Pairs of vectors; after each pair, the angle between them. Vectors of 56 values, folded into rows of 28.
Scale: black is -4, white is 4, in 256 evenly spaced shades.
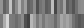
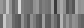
partly aligned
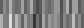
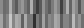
nearly parallel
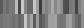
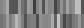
partly opposed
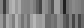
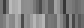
nearly parallel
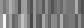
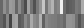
partly opposed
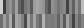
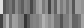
partly aligned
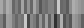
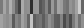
partly aligned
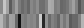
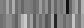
orthogonal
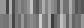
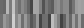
nearly opposite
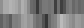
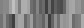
partly aligned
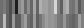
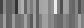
nearly parallel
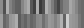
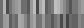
nearly opposite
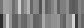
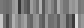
nearly opposite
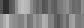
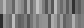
orthogonal
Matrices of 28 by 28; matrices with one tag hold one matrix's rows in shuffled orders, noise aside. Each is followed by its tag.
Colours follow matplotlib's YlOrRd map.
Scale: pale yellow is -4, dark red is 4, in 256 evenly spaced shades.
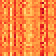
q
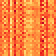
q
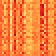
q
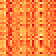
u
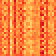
q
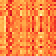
u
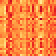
u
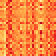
u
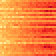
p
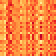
u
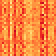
q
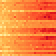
p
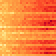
p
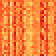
q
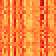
q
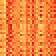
u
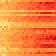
p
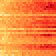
p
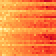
p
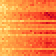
p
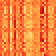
q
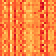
q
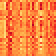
u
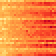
p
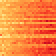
p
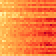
p
